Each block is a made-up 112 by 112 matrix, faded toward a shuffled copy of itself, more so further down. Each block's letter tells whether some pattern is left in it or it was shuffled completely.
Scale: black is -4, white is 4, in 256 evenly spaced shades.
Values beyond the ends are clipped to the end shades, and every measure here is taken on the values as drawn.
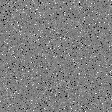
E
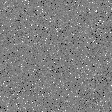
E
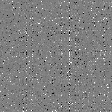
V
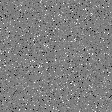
E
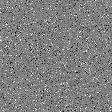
E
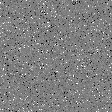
E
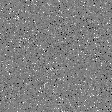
E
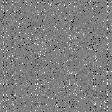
V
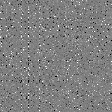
V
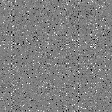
V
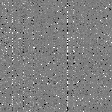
V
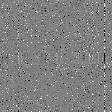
V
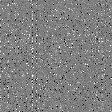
V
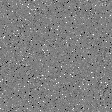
E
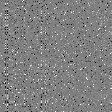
V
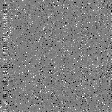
V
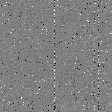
V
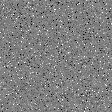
E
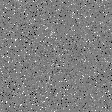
E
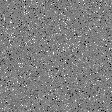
E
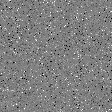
E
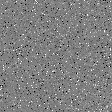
E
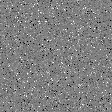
E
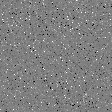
E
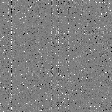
V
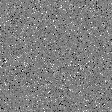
E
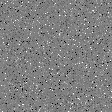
E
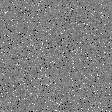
E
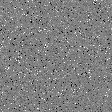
E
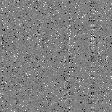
V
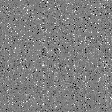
V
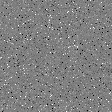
E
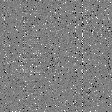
V
